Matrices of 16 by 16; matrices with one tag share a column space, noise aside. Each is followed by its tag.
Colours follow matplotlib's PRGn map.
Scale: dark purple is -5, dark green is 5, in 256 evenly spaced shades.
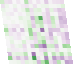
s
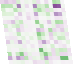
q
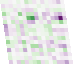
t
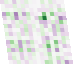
t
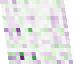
s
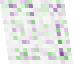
q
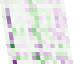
s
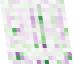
s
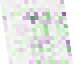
t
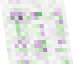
t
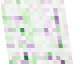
s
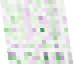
s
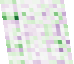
t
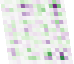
q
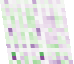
s
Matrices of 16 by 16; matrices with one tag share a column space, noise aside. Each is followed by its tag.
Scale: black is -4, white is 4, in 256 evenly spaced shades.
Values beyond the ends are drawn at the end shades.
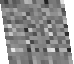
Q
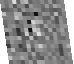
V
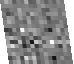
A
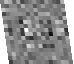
V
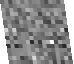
A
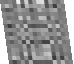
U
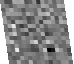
Q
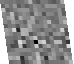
A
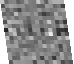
V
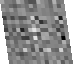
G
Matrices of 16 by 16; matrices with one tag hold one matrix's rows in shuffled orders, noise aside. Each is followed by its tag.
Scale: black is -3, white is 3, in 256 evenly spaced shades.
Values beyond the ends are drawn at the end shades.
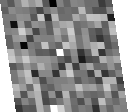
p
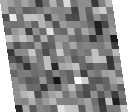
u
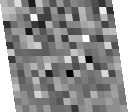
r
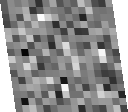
p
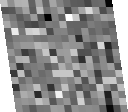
u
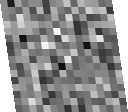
p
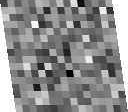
r
